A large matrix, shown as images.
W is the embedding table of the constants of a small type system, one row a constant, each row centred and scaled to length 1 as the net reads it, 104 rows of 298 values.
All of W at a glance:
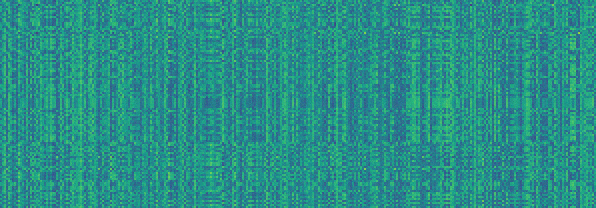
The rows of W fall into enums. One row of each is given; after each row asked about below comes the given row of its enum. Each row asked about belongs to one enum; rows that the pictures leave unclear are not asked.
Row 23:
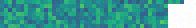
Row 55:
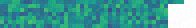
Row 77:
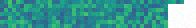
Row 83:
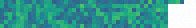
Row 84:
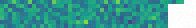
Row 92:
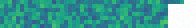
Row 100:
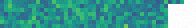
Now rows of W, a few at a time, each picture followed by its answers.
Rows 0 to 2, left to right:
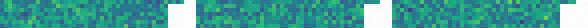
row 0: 100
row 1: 55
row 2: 84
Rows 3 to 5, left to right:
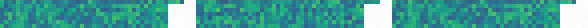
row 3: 83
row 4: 55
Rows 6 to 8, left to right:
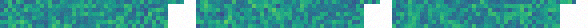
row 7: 100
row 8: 83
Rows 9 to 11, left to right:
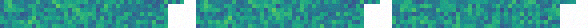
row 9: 100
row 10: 100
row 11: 55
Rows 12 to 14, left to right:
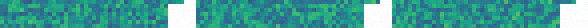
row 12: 55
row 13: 83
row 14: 92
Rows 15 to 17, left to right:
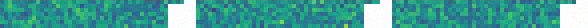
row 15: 100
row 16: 84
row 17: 23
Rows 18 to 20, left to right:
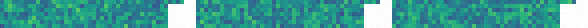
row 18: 100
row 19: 23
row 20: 83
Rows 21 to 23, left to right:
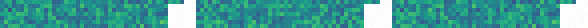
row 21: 23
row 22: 77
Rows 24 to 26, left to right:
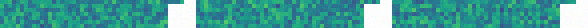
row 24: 92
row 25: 100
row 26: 55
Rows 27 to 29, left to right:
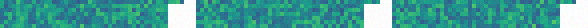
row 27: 83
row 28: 77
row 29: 23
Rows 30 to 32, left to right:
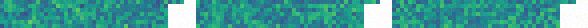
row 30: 100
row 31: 83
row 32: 77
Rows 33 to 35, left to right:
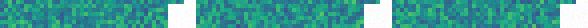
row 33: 77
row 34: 92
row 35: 23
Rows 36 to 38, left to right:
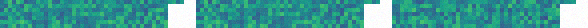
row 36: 77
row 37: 77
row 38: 55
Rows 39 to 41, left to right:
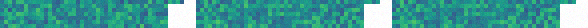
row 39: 23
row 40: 77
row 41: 77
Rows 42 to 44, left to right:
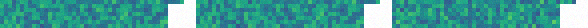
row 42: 92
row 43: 92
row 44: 23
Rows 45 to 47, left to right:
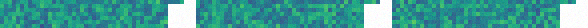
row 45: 92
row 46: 83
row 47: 77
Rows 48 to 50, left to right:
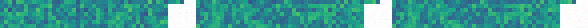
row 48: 23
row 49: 83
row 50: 83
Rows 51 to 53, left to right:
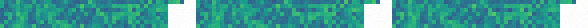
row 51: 83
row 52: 83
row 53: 83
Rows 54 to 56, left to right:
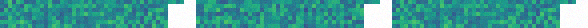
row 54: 77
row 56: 77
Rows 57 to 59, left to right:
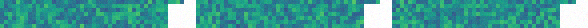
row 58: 92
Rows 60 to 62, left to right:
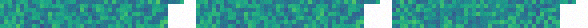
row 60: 92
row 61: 92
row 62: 77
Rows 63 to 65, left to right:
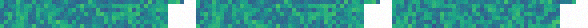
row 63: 83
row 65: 92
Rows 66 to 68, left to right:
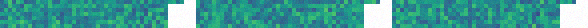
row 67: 83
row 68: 23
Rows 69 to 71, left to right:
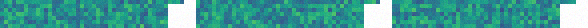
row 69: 23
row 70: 83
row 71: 55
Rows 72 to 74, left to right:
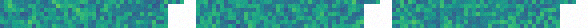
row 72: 100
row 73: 92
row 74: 77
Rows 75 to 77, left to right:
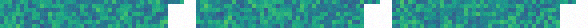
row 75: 92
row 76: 100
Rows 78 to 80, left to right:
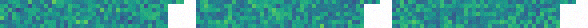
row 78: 84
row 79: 100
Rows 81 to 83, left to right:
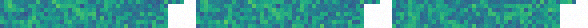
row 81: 100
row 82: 100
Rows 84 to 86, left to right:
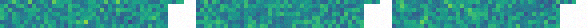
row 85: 77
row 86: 100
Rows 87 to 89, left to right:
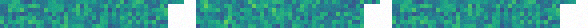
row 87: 55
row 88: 100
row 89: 55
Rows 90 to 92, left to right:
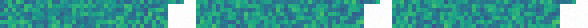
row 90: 77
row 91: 92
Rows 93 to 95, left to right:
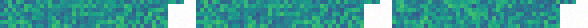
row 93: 77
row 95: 100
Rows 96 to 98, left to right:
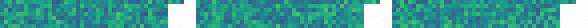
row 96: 23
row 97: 83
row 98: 77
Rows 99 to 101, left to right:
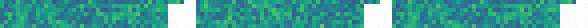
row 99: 83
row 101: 83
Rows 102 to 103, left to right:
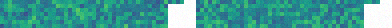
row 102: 100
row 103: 77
